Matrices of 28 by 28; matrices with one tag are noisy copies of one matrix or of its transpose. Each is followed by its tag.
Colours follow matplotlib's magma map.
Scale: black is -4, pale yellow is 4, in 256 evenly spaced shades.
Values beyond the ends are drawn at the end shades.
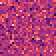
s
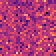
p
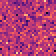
p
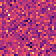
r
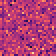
r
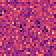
r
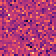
r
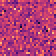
r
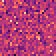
s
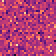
s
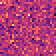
s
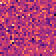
s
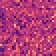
p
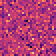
r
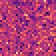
p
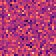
r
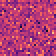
r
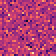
r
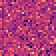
r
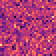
p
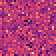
r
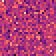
s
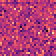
r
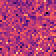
p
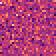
s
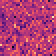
p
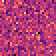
s
